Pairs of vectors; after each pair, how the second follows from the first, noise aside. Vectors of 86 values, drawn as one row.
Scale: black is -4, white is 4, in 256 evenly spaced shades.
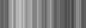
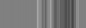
partly zeroed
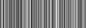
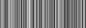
reversed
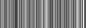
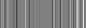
partly zeroed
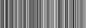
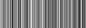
reversed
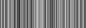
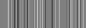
partly zeroed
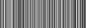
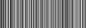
reversed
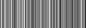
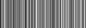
reversed
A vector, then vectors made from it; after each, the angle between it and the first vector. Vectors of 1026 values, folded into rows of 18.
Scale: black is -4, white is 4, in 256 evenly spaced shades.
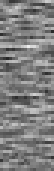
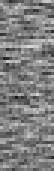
nearly parallel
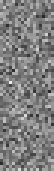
orthogonal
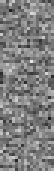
partly opposed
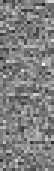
partly aligned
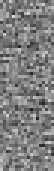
partly opposed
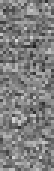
partly opposed
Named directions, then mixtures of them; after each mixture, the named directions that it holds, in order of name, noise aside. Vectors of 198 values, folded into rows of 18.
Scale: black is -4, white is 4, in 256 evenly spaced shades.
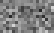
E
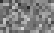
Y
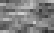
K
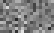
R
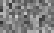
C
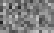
C, Y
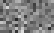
R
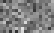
R, Y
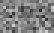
E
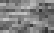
K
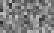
C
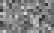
C, K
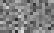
R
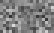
E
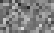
Y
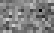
E, K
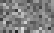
R, Y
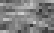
K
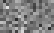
R
